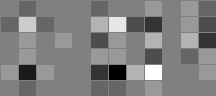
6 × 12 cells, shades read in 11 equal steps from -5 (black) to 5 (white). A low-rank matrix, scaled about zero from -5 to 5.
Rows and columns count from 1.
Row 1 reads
0 -1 0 0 0 -1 0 0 1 0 1 -1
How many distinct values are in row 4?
4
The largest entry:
5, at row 5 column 9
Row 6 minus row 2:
1 -4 1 0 0 -3 -5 2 4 0 -1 2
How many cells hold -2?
4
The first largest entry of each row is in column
9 7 9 2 9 9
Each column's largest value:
1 3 1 1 0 2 4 2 5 0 2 1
